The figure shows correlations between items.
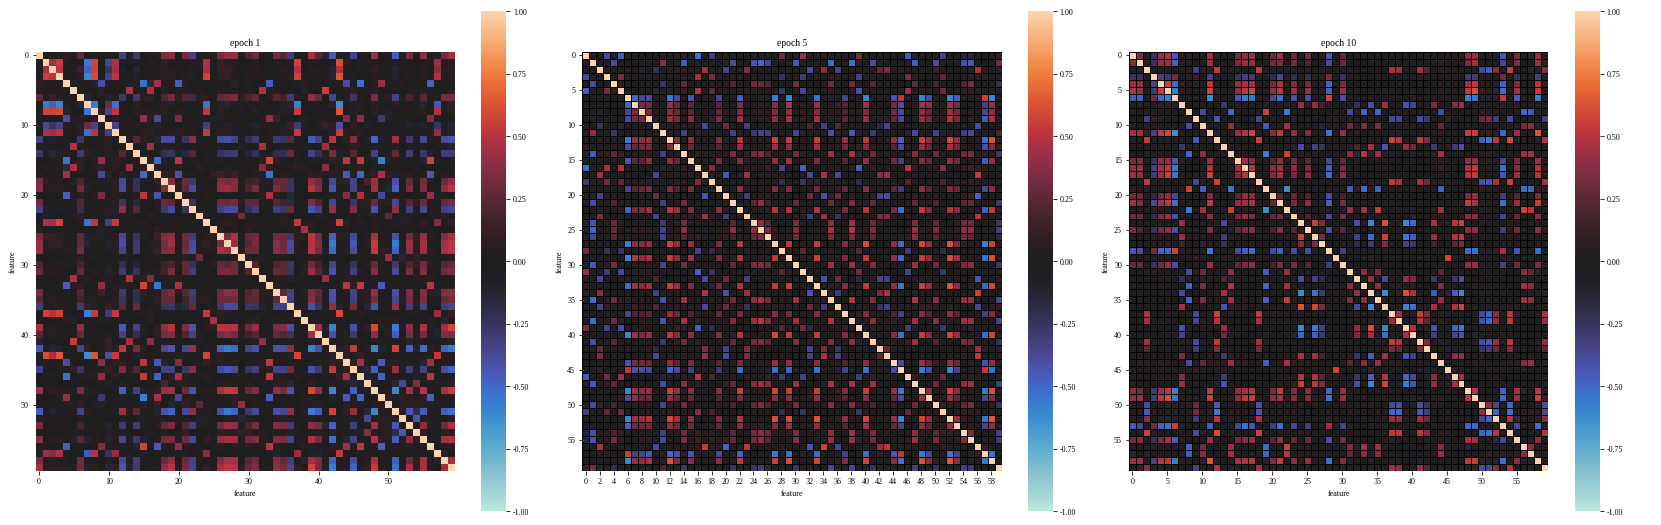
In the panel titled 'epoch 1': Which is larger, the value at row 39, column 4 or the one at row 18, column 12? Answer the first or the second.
the first
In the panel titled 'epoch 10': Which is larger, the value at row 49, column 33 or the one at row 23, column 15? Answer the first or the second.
the second
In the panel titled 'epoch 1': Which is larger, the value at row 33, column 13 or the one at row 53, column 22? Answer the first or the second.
the first
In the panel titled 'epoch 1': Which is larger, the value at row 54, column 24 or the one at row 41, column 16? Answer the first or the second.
the second
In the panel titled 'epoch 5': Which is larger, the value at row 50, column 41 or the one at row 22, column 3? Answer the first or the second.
the first
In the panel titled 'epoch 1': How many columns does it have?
60
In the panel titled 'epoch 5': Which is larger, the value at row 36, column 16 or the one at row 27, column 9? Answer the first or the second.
the second
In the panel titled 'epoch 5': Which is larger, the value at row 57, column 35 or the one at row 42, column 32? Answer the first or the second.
the first
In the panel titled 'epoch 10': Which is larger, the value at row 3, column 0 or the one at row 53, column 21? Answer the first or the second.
the first
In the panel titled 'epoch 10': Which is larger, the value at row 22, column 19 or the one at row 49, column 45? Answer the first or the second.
the second
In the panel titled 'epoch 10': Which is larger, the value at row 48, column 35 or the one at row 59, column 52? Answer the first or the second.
the second
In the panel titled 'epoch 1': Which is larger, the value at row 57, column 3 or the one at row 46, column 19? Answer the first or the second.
the first
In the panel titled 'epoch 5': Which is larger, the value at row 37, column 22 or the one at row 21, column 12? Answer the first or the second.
the first
